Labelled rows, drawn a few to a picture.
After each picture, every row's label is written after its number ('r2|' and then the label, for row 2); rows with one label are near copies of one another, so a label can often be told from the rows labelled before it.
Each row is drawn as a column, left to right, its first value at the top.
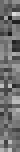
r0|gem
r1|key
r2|gem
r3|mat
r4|mat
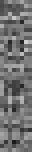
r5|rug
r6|key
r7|mat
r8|key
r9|key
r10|mat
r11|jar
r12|jar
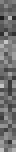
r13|gem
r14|jar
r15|key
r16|gem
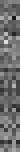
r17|key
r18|jar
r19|key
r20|gem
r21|key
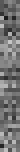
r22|rug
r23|gem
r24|jar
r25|gem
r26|jar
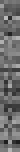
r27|jar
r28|key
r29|gem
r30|key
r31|key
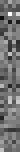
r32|gem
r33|jar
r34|mat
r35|jar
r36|mat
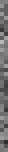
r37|jar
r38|key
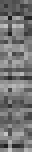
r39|rug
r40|rug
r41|gem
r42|rug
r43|rug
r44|rug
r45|gem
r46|gem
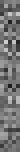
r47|rug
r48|jar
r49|mat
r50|jar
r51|mat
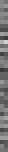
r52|jar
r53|jar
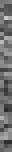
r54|jar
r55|key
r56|key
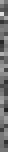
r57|mat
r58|key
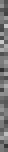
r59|jar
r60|rug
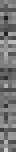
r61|jar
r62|gem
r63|jar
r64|jar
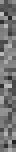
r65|mat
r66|rug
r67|gem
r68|key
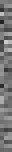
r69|mat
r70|jar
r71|jar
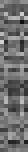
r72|jar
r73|mat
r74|key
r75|key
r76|key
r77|mat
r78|key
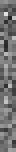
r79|jar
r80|mat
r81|gem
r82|key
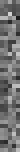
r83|key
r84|key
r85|mat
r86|rug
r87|gem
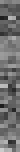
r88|gem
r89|gem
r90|key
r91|key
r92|gem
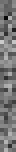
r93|jar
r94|gem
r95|rug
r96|jar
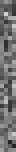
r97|gem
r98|mat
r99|key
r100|rug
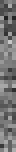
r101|rug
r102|gem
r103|jar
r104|gem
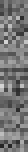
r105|rug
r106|jar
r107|rug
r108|jar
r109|key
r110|gem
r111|jar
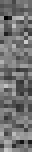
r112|rug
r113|gem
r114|gem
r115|rug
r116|key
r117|key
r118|jar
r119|key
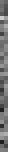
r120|key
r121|rug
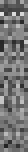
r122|mat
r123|rug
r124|key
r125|mat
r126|rug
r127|mat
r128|jar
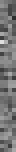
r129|jar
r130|jar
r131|rug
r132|gem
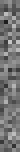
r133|key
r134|mat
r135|jar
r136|rug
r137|jar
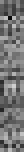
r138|key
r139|rug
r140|gem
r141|rug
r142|jar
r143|rug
